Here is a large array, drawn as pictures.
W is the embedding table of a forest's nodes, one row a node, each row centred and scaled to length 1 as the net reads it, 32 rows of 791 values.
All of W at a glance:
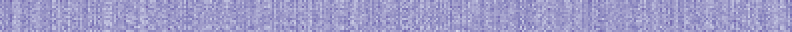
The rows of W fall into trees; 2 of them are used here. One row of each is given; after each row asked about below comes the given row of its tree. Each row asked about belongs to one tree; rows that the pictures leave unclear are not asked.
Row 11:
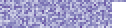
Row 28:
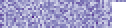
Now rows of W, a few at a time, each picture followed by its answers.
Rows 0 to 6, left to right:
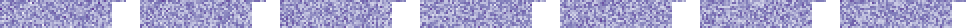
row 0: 28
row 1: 28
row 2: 28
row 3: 11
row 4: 11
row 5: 28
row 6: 28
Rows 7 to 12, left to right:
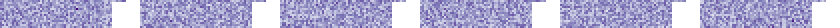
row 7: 28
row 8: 11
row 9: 11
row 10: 28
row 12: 11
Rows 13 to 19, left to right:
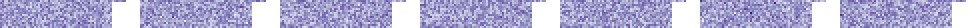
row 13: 28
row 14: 28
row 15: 11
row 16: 11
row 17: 11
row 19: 28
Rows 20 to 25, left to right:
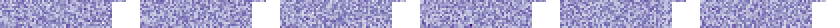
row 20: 11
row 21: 11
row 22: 11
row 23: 11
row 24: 28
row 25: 11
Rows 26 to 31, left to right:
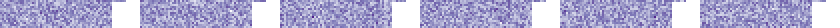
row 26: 28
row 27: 28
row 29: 28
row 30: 11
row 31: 11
